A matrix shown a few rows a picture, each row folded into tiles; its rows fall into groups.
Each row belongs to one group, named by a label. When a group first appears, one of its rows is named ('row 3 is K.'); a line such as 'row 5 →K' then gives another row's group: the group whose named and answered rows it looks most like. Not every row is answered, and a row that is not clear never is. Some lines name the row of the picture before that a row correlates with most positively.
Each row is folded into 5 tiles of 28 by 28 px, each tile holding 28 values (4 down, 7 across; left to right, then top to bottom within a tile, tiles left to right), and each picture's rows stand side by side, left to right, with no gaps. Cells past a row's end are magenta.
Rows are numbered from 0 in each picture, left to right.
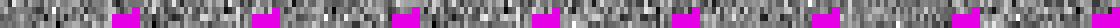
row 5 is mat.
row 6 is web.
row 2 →web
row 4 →mat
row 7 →mat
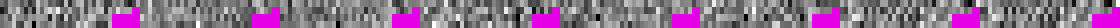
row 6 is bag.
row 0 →bag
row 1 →web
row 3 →mat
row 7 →bag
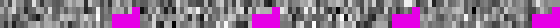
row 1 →bag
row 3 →web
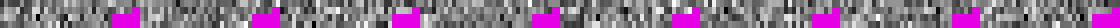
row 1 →bag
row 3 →mat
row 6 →mat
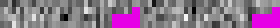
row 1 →web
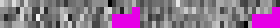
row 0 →mat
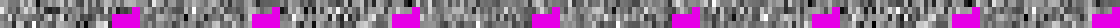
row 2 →bag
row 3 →web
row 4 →web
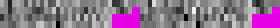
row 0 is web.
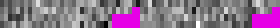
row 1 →web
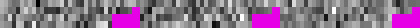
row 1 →web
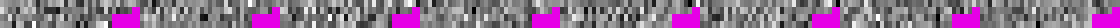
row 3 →web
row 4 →bag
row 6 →mat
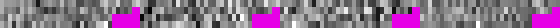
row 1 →web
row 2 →mat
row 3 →web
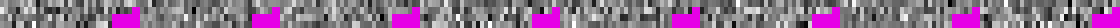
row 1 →web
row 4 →mat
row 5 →bag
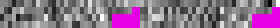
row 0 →web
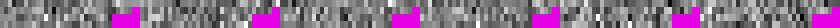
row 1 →bag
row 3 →web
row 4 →mat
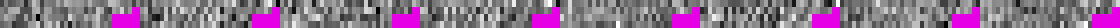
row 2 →mat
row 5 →bag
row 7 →bag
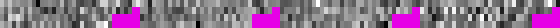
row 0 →bag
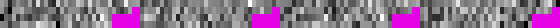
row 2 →web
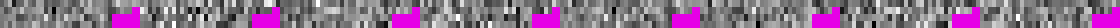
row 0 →web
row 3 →mat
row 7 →mat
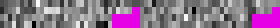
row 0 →bag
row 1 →web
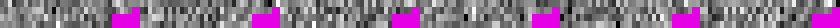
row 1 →bag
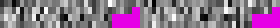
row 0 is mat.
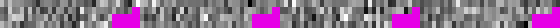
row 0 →bag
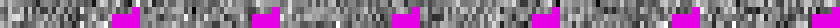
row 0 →bag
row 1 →web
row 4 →bag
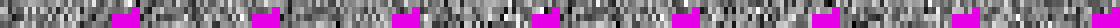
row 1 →web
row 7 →mat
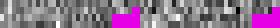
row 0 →web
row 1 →mat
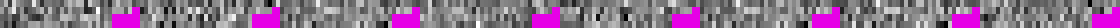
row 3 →web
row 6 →bag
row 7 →mat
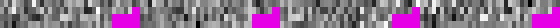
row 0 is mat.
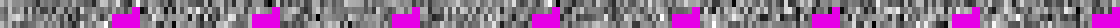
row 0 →bag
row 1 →bag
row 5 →mat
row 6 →bag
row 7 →mat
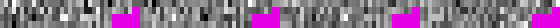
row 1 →mat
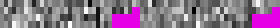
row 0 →mat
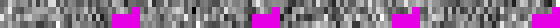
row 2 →web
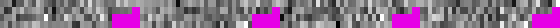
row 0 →web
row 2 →web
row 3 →bag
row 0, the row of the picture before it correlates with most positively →2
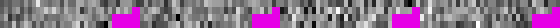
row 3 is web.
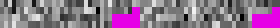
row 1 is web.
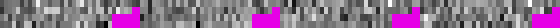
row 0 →bag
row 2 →mat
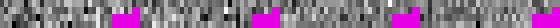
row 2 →mat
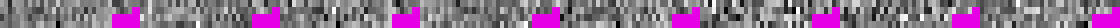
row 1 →web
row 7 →bag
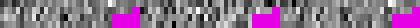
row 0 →mat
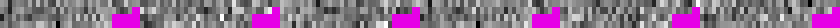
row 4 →bag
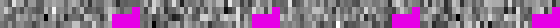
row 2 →web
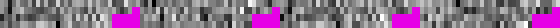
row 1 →mat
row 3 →bag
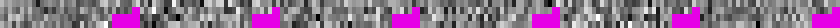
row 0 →bag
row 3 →bag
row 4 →mat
